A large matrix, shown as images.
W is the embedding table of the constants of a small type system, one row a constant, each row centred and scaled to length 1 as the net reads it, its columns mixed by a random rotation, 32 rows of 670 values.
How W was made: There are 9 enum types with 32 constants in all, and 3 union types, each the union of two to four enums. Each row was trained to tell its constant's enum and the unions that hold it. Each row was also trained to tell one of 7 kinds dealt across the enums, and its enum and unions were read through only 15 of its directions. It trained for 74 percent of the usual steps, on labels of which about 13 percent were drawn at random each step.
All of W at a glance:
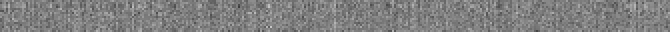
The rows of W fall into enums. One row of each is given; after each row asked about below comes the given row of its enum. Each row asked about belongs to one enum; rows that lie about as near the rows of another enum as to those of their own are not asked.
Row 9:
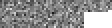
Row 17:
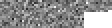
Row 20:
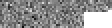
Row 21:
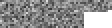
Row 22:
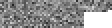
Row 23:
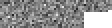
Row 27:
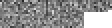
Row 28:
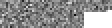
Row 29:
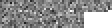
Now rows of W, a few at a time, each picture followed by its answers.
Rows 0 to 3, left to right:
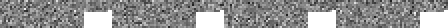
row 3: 9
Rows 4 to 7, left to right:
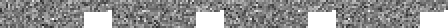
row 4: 28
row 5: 22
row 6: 22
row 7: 28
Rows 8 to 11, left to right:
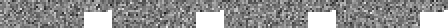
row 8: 22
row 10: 9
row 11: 29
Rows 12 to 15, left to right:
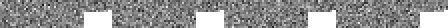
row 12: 27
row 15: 27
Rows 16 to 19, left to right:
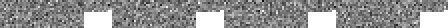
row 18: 27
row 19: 23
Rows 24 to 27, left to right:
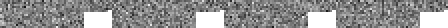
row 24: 21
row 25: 9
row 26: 22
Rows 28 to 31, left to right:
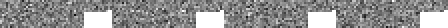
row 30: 21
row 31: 29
